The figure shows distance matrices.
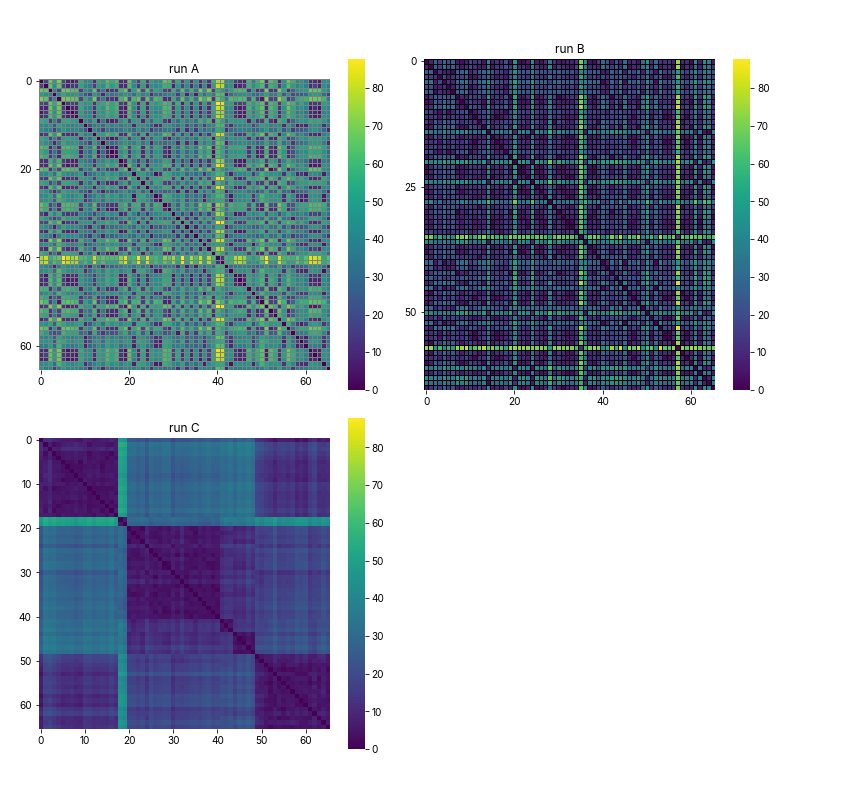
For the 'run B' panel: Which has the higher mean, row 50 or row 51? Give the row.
50
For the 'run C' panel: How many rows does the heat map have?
66
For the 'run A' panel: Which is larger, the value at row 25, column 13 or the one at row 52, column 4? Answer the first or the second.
the first
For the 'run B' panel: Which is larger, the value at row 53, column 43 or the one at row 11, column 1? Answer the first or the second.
the first
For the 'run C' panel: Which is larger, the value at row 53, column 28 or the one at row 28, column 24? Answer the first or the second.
the first
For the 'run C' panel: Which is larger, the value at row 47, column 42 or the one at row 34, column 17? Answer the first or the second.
the second
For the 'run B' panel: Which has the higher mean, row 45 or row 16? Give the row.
45
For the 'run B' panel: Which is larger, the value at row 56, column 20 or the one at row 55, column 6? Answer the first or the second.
the first
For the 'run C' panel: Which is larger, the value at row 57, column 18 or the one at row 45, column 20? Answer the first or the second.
the first
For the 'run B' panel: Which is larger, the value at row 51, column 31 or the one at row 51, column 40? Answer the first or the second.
the second
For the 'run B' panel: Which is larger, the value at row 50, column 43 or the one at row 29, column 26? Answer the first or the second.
the first
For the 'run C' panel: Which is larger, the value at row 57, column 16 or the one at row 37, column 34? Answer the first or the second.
the first
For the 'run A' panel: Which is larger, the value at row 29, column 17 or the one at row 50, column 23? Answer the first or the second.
the second
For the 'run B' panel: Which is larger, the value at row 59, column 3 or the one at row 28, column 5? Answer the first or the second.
the second
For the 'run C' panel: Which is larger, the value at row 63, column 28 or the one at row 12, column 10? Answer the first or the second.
the first
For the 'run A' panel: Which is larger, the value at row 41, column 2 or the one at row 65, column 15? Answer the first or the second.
the first
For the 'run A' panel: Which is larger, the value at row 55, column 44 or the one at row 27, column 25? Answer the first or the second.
the first
